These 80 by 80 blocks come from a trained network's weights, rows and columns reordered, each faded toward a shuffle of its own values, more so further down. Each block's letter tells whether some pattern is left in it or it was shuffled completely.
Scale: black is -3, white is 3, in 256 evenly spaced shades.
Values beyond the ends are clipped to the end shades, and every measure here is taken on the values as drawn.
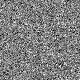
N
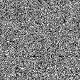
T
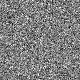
N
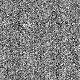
T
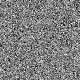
N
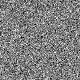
N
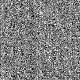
T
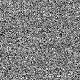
T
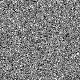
N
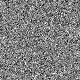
N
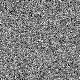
N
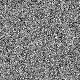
N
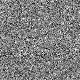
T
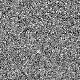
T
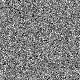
N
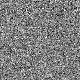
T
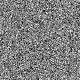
N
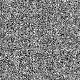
T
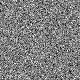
N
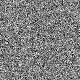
N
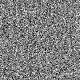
T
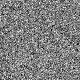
N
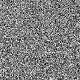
T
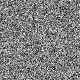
N
